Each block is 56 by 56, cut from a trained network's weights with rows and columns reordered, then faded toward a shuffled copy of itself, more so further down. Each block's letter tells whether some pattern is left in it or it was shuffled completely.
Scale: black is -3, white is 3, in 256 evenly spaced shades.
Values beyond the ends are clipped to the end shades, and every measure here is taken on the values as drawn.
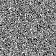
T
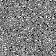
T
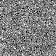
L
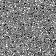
L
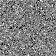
L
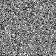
T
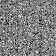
T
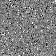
L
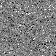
L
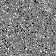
L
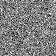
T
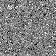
L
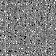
T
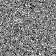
L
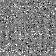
T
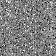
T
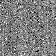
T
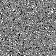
L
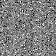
T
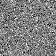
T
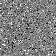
L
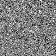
L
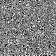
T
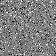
L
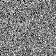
L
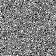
L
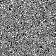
L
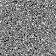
T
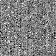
T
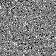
L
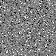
L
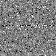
T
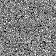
L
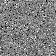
L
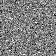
L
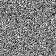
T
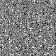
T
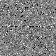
T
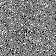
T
